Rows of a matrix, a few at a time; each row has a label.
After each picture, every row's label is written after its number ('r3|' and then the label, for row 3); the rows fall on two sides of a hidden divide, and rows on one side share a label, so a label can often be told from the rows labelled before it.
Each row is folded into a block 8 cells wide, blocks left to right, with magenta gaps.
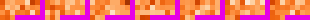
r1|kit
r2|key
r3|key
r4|key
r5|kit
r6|kit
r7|kit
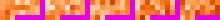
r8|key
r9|key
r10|key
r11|key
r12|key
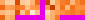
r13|kit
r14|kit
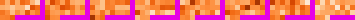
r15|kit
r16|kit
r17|kit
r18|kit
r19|key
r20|kit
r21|kit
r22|key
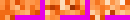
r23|kit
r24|key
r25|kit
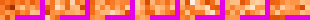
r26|key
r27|kit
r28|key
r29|key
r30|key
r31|kit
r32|kit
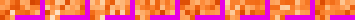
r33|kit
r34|kit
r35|kit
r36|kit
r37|kit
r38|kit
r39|kit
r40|kit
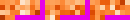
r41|key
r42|kit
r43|kit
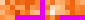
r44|key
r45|kit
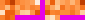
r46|key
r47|kit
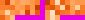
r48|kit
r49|kit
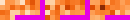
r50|key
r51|key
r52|key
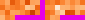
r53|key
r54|kit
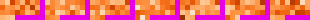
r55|key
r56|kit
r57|kit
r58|kit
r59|kit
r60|key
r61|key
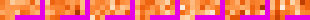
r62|kit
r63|key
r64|key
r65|key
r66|kit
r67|kit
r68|kit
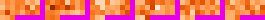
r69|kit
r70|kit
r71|kit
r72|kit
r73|key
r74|kit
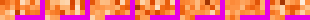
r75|kit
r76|key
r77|kit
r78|kit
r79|key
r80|key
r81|kit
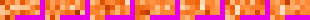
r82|kit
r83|key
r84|key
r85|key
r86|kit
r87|kit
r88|kit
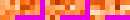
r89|key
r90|key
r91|key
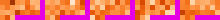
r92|key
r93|kit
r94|kit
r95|kit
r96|kit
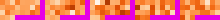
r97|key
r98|key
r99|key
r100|kit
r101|kit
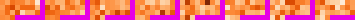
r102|key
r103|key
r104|kit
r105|kit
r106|key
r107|kit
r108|key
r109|kit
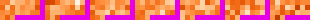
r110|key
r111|kit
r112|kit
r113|key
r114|key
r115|key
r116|key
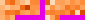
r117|key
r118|kit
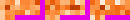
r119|key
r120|key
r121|key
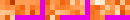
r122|key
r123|kit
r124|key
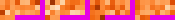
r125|kit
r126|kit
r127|kit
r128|kit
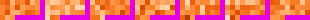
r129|kit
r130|key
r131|key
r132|kit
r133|key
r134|key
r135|kit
